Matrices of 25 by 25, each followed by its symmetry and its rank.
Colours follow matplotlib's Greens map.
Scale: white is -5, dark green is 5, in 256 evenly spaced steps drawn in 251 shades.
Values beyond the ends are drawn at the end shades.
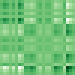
symmetric, rank one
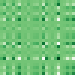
symmetric, rank one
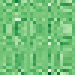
neither, rank three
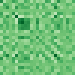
symmetric, rank three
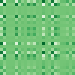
symmetric, rank one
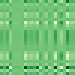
neither, rank one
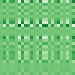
neither, rank one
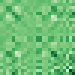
symmetric, rank three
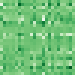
neither, rank three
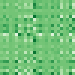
antisymmetric, rank two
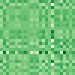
antisymmetric, rank two
